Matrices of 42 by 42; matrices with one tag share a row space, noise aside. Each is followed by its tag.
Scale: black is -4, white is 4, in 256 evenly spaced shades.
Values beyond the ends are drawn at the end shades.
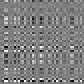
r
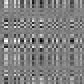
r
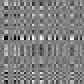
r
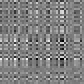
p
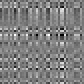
p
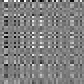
r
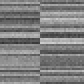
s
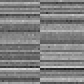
s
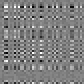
r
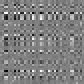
r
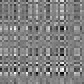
p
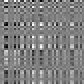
r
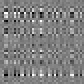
r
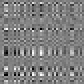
r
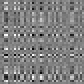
r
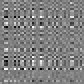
r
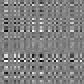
r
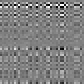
p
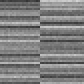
s
